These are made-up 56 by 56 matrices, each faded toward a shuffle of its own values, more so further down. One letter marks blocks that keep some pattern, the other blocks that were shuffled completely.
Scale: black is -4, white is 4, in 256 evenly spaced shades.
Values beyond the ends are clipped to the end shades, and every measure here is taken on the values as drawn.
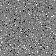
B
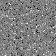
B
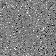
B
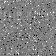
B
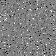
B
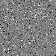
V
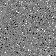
V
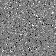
V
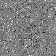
B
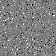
B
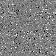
B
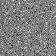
V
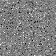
B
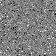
V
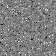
V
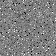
V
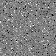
B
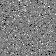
V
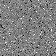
V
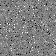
V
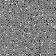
B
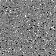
B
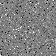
V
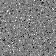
V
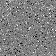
V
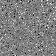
V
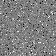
V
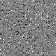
B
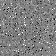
B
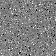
V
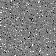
V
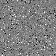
B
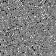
V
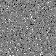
B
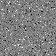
V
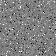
V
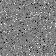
V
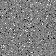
B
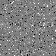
B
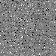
B
